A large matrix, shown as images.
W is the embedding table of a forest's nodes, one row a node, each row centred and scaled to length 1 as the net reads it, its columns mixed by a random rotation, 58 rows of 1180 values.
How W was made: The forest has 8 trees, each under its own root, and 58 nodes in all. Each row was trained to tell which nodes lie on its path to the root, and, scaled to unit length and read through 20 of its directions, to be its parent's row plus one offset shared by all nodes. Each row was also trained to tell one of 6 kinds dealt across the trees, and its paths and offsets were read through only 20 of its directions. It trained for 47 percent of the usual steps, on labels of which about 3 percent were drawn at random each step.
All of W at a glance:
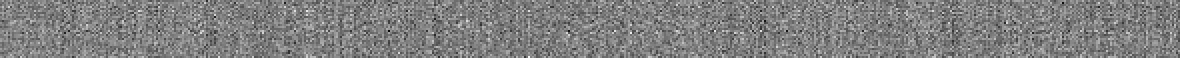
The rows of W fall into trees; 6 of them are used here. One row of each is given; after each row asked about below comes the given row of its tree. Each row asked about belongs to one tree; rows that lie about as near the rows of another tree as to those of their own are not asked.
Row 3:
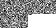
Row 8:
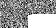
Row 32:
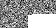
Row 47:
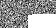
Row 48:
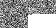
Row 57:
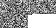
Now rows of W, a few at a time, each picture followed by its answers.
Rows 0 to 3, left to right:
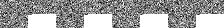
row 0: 57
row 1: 3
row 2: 8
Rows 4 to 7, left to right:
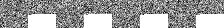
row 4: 3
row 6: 47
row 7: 57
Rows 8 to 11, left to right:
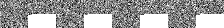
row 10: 57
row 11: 47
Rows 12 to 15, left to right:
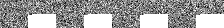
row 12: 3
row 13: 32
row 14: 47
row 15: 47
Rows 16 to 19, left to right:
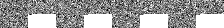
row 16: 3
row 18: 3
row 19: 47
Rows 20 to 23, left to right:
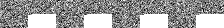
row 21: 8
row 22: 57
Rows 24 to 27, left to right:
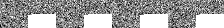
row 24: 57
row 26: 57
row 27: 8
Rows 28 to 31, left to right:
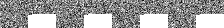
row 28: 8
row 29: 47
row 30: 48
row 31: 48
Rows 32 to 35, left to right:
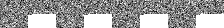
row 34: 3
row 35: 47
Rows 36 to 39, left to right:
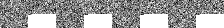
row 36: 8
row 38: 57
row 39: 32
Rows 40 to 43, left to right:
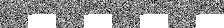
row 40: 3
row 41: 47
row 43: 8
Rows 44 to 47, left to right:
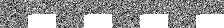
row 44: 3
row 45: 8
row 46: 8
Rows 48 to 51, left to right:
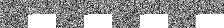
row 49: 3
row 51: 8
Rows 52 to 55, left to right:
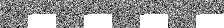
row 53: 8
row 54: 3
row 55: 47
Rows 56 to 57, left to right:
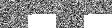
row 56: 57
